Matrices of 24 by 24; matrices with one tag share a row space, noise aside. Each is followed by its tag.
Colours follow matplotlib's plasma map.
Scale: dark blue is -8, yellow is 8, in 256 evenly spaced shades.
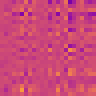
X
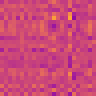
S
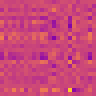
S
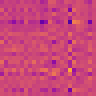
S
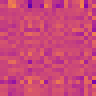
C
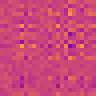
X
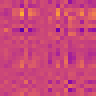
X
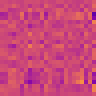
C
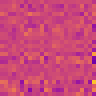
C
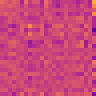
C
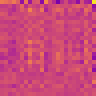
C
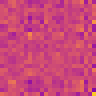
C
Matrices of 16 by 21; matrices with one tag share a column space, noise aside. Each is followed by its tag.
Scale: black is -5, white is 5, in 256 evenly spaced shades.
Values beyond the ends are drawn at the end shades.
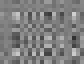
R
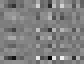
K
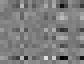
K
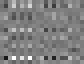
K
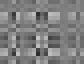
R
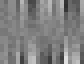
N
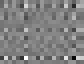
K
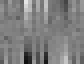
N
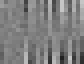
N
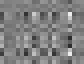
R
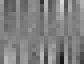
N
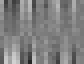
N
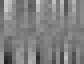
N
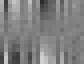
N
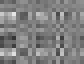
R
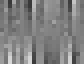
N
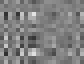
R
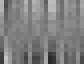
N
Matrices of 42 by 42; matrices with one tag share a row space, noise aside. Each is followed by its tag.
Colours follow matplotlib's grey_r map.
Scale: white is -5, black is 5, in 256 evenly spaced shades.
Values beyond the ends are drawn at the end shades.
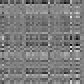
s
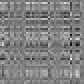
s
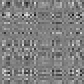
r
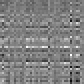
s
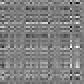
s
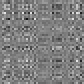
r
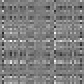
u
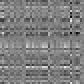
s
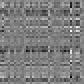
s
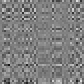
r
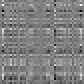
u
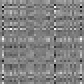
u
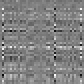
u
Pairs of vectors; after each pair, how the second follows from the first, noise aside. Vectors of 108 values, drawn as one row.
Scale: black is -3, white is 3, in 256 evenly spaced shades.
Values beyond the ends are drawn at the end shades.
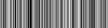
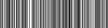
negated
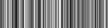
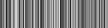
sign-scrambled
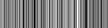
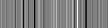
partly zeroed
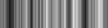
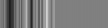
partly zeroed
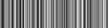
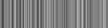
shrunk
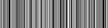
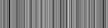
shrunk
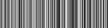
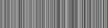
shrunk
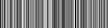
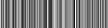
negated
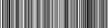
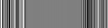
partly zeroed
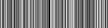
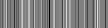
partly zeroed
